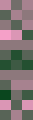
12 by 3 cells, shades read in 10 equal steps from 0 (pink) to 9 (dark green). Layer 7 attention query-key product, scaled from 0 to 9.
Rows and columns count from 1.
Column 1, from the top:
2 6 4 0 4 6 8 4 6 9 1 6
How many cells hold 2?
1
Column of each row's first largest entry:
2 1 2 3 1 2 1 1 1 1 2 1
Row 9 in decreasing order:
6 3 3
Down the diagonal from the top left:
2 3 3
